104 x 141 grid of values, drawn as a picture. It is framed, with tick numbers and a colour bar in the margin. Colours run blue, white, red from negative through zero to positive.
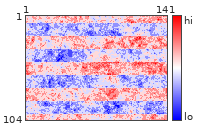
Average level on the scale: 50%. Ninth with the lowest average: middle left. Stripes: horizontal, repeating 4 times.
